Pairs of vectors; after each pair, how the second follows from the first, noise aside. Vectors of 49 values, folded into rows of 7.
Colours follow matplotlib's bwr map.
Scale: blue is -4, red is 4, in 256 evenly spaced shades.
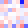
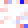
partly zeroed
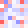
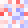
shuffled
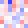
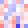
reversed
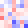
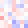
shrunk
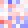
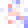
partly zeroed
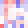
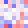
reversed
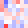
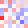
shuffled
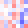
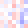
shrunk
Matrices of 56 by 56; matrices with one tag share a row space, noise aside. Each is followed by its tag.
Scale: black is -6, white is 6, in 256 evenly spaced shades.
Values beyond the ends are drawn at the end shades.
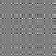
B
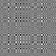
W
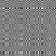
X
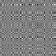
B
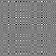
W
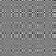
B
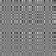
B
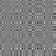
B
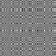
B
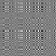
X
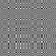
W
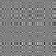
B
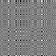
W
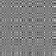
B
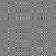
W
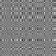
B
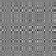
B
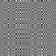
W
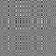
W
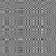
X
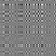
X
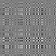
X
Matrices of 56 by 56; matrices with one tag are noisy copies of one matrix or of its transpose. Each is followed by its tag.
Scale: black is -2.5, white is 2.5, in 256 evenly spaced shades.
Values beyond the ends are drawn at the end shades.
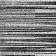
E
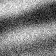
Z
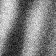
Z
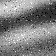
Z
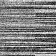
E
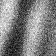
Z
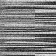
E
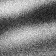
Z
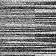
E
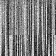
E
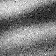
Z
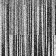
E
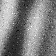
Z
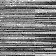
E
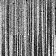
E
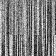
E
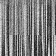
E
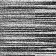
E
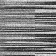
E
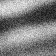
Z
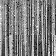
E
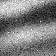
Z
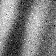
Z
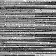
E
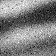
Z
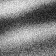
Z
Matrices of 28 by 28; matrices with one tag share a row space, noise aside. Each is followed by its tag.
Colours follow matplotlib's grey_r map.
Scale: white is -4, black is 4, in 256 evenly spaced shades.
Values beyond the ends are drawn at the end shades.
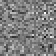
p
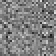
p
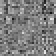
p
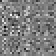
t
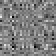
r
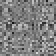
p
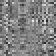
p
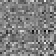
p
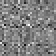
t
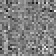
p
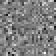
p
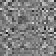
p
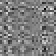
p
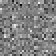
r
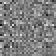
r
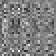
t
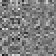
t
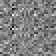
r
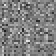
t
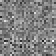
r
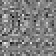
t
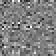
t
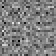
t
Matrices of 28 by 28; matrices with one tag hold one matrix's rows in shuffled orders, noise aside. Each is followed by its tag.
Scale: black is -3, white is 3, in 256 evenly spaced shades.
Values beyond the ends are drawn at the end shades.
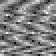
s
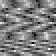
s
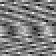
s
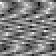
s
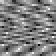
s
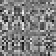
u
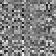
u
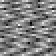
s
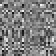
u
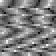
s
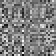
u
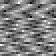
s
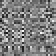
u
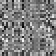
u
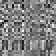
u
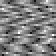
s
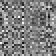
u
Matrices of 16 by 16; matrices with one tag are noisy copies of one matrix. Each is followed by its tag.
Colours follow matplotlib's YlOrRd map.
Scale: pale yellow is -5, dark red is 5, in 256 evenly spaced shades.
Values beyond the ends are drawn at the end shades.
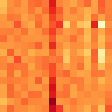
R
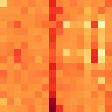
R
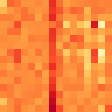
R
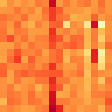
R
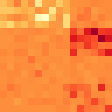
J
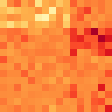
J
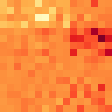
J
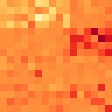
J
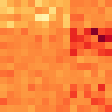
J
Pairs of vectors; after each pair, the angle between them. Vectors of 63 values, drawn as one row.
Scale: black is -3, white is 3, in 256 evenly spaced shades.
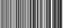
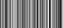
partly aligned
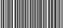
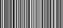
nearly opposite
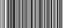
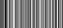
nearly opposite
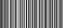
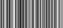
orthogonal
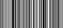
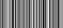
nearly parallel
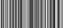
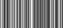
partly opposed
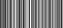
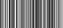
orthogonal
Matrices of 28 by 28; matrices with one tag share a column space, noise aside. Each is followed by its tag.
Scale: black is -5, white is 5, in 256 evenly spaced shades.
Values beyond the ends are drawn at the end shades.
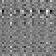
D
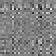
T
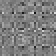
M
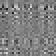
T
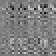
T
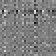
D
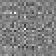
M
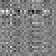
D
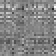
T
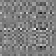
M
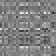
M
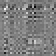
T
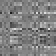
M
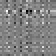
D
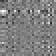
D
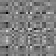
M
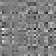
M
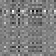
D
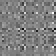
M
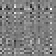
T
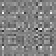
M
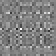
M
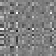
M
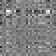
D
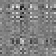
T
